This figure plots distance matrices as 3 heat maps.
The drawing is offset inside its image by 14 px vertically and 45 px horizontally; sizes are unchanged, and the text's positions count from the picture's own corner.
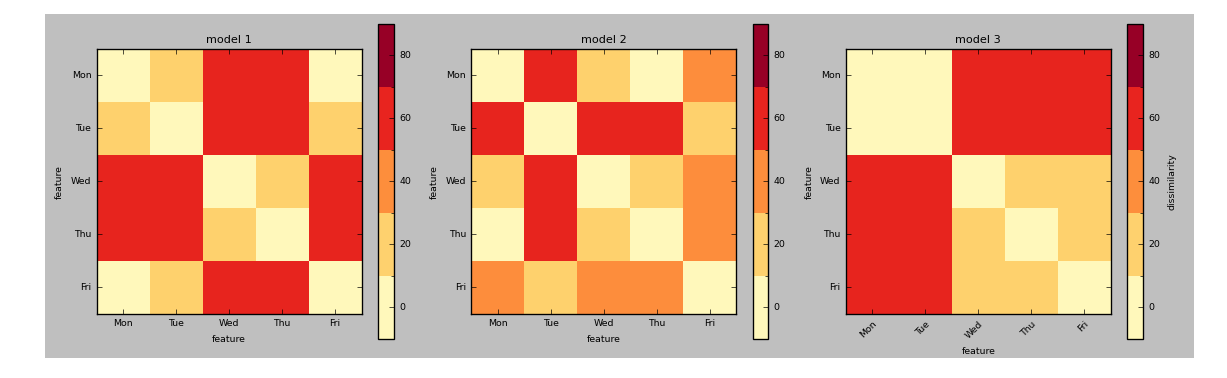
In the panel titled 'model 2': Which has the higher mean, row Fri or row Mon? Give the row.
Fri
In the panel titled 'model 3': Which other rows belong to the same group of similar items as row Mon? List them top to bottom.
Tue
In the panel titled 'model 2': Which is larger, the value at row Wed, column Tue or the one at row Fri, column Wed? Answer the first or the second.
the first
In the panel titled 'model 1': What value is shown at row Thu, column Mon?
60
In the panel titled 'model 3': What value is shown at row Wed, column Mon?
60
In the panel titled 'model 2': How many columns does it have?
5
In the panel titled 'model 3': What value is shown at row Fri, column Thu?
20
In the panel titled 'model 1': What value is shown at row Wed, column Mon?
60
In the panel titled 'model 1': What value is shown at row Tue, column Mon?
20
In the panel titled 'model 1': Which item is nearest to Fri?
Mon
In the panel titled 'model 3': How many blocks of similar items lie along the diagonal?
2
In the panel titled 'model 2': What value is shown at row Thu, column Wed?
20
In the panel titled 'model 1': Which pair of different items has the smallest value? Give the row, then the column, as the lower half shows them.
Fri, Mon
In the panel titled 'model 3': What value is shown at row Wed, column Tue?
60
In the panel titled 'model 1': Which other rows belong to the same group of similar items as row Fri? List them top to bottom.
Mon, Tue
